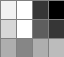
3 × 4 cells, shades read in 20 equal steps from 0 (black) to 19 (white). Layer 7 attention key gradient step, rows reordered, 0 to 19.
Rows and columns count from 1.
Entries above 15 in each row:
2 2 0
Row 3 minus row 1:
-5 -9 9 14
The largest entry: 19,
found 2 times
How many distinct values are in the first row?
4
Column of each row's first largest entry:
2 2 4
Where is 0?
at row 1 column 4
